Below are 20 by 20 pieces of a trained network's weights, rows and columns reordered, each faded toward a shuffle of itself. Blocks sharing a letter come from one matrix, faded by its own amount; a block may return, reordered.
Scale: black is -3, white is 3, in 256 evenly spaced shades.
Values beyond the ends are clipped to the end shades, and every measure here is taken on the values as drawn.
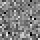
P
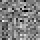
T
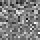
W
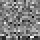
W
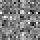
T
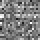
W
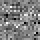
T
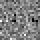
P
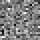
W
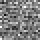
W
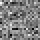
T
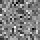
T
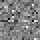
P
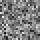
P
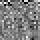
T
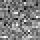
W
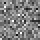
P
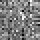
W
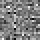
W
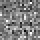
W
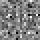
T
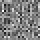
T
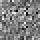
T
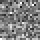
W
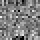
T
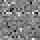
P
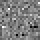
P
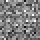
W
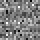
W
